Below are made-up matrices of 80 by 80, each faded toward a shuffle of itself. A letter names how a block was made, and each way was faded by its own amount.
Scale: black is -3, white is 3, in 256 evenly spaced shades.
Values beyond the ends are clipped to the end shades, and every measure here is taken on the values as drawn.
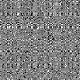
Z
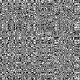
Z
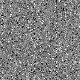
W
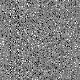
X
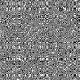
Z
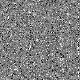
W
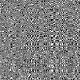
Z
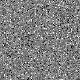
W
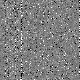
X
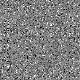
W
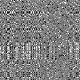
Z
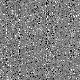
X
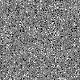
W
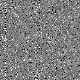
X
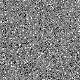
W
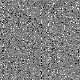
X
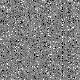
X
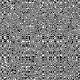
Z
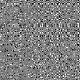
Z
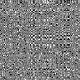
Z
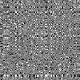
Z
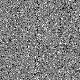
W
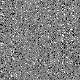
X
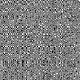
Z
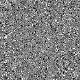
W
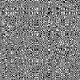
Z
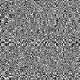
Z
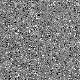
W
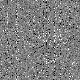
X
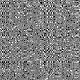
Z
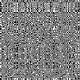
Z
